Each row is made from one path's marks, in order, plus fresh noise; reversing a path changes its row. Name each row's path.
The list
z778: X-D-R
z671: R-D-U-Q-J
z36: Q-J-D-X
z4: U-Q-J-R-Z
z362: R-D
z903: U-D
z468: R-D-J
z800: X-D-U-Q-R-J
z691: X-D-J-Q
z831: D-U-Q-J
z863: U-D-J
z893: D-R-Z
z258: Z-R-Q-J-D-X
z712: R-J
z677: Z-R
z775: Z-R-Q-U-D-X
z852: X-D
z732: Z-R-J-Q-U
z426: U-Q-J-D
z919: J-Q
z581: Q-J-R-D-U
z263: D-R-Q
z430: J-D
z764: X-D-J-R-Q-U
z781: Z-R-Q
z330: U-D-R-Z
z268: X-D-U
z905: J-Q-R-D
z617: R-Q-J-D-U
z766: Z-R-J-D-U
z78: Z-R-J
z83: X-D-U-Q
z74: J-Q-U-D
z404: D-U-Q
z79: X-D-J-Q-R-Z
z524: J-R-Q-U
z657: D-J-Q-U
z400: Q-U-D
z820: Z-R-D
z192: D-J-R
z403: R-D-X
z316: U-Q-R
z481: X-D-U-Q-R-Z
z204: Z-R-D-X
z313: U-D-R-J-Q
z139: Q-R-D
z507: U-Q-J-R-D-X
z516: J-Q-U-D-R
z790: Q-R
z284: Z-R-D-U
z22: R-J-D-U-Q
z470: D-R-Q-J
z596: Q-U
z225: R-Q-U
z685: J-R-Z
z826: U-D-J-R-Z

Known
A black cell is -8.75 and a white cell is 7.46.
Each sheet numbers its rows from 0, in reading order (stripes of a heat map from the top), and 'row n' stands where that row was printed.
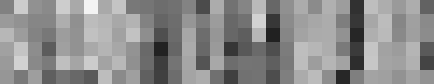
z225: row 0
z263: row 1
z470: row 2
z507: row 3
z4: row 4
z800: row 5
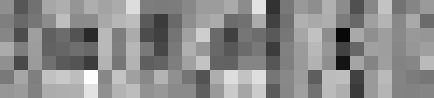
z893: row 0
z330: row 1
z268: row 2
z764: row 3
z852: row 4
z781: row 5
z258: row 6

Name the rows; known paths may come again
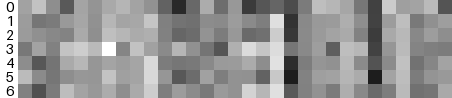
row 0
z507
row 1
z362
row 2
z263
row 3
z781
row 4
z893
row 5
z468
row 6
z204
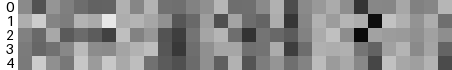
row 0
z778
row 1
z617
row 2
z83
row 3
z330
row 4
z316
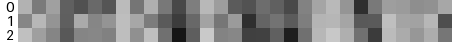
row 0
z691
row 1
z400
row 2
z657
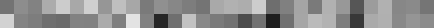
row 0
z775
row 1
z430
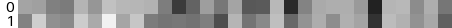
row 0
z671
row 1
z225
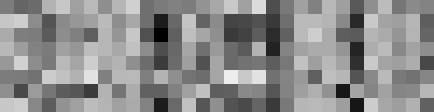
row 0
z284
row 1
z74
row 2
z863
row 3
z470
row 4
z4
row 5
z677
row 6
z852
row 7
z516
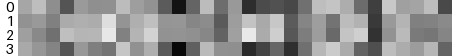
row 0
z426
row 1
z258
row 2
z78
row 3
z831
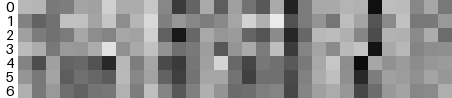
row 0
z22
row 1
z820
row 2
z826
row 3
z712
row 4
z268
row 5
z800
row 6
z79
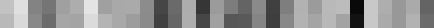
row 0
z524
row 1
z581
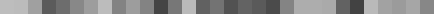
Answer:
z36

